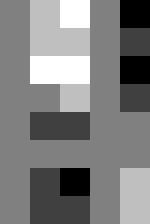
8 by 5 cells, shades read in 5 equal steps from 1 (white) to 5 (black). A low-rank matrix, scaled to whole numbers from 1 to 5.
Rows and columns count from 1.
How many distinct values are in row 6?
1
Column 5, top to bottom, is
5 4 5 4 3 3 2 2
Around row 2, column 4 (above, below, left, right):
3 3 2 4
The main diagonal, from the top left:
3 2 1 3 3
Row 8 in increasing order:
2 3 3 4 4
